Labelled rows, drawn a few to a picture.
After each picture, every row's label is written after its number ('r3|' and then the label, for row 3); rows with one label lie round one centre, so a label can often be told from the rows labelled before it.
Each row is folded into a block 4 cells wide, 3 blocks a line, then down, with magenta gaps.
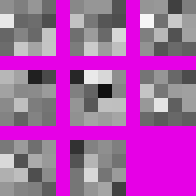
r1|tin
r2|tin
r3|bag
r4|bag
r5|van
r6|bag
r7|bag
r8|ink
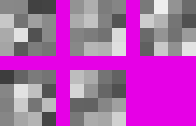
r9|bag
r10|tin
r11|tin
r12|ink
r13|tin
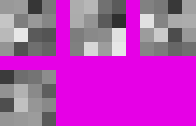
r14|bag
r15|tin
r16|bag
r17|ink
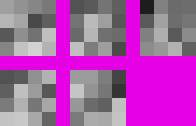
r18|tin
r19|ink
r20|ink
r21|ink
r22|tin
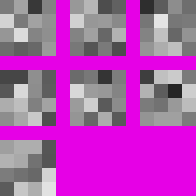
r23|bag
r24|bag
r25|ink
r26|ink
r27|bag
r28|van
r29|tin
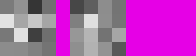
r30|bag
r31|ink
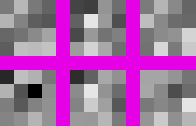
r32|tin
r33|ink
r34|tin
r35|van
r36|ink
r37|tin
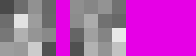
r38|ink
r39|tin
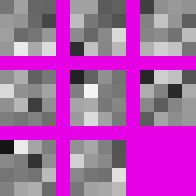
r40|tin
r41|tin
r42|ink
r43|bag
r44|ink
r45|van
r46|van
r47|tin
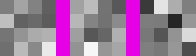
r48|tin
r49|tin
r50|van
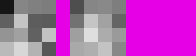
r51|ink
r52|ink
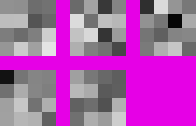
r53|tin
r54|bag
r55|van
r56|ink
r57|tin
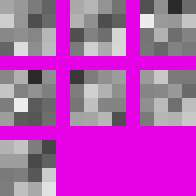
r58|tin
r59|tin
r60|bag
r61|bag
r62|ink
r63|tin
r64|tin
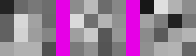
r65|ink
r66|bag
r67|van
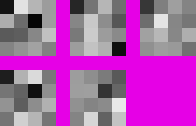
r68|van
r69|ink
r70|ink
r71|van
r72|tin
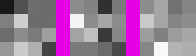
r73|ink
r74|bag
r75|tin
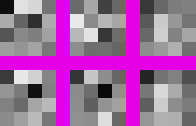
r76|van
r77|bag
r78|ink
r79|van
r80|van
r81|ink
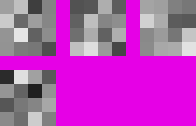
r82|bag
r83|ink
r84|tin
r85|van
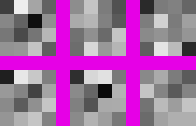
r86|van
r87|tin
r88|ink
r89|van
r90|van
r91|tin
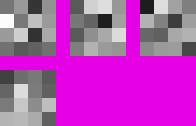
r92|bag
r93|van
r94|van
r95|ink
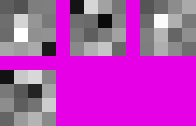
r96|ink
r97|van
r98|ink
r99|van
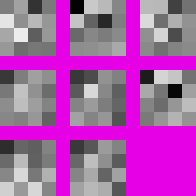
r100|bag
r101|van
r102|bag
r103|ink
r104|ink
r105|van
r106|ink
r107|ink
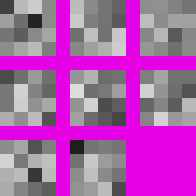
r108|van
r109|tin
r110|bag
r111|ink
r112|bag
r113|tin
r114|bag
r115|ink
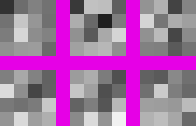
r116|ink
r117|van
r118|bag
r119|tin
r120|tin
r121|ink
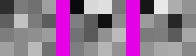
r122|ink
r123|van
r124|van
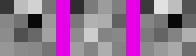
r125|van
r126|ink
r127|van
